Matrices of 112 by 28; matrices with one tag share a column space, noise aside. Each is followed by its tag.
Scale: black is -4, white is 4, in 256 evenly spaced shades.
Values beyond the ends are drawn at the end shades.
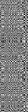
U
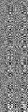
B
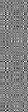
U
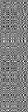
U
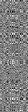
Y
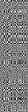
Y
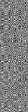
U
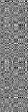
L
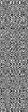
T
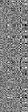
L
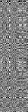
L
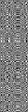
U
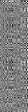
L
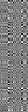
Y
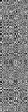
Y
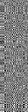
B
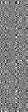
T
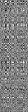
L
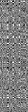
L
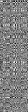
L
